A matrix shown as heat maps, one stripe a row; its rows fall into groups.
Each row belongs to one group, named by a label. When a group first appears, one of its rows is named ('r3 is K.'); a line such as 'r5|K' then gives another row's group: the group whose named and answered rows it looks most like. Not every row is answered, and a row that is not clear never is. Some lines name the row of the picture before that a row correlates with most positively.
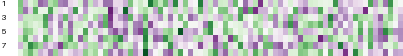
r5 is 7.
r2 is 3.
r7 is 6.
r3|7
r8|7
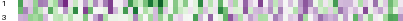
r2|3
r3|6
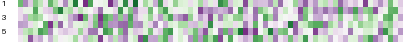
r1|3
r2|6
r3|6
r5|6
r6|7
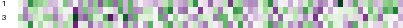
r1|6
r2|6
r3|3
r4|6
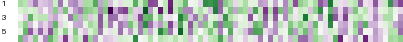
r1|7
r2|7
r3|7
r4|7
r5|7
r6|3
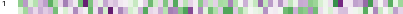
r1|3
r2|7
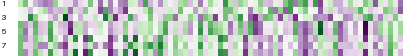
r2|7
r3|6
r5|3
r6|3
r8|3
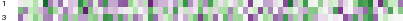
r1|7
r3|6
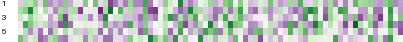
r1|7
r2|6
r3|6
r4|7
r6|3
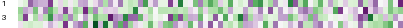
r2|3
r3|3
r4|6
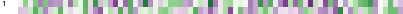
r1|7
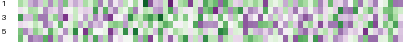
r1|7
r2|6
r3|3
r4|6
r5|3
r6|7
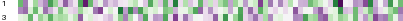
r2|6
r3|6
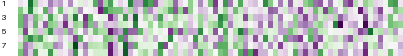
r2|6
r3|3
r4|3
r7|3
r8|3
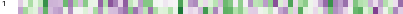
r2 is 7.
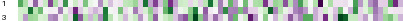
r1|7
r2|6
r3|6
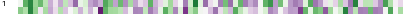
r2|6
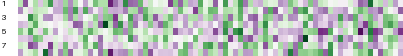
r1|3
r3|6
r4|6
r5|6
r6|6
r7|7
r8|7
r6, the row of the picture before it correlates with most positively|1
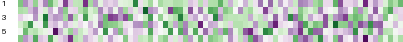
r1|3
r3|7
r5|6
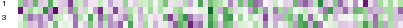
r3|7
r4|7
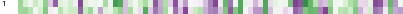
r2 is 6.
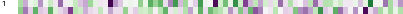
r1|3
